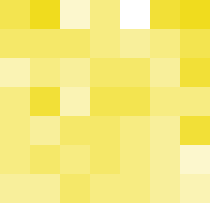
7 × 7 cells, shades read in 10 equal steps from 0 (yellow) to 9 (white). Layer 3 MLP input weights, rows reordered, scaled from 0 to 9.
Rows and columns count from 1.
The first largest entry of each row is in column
5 5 1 3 2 7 7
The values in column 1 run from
2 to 6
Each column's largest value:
6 5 7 4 9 5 7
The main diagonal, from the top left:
2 3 5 2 4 5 6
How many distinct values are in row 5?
4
